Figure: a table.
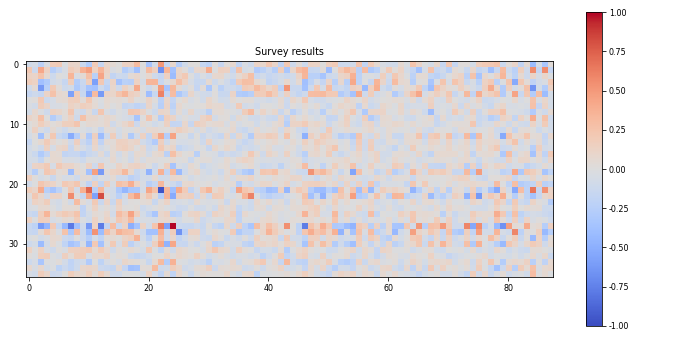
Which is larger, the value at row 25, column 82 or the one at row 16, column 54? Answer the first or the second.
the second
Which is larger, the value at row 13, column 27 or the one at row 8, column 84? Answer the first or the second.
the first
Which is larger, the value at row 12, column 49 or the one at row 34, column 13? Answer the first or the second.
the first
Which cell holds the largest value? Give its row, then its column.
27, 24
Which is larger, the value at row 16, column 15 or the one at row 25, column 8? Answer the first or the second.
the second
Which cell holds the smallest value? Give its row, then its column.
21, 22
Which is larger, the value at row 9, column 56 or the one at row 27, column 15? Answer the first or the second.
the first
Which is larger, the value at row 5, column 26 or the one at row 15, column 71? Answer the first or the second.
the second
